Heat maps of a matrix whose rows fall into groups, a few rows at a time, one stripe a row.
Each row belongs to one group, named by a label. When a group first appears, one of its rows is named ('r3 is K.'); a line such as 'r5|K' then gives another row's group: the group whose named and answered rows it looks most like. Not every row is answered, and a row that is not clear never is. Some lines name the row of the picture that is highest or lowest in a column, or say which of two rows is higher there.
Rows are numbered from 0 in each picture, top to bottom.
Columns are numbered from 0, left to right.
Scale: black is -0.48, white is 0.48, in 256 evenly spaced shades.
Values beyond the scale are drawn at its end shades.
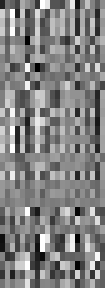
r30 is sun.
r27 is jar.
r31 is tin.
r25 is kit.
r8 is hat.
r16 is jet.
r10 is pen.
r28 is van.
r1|jet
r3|jet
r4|hat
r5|jet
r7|van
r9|tin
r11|pen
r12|jet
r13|pen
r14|jet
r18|pen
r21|jet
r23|tin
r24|sun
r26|jar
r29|tin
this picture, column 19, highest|28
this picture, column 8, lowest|28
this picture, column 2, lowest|30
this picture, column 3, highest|29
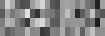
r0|pen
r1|tin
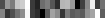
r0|tin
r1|van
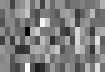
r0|kit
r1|tin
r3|hat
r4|sun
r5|hat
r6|kit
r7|van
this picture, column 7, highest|3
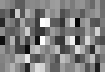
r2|jar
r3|van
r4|jar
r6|tin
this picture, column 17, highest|4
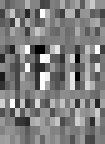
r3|pen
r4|hat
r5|van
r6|jar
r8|jar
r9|jar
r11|jet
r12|sun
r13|hat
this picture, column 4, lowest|13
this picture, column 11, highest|5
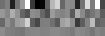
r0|van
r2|tin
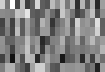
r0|jet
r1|tin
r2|sun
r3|sun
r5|kit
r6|sun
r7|pen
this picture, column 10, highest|0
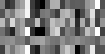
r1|tin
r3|van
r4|pen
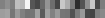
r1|kit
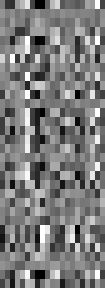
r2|pen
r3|hat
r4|van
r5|tin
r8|van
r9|pen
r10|tin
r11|hat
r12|van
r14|sun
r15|van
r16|tin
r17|jet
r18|van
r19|tin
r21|pen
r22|kit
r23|pen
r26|jar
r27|sun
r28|pen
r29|hat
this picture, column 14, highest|26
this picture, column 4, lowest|3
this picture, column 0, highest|6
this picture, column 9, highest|25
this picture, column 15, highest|27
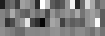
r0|jar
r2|van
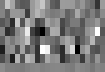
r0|pen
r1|pen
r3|van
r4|tin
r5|jar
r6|sun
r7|hat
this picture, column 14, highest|5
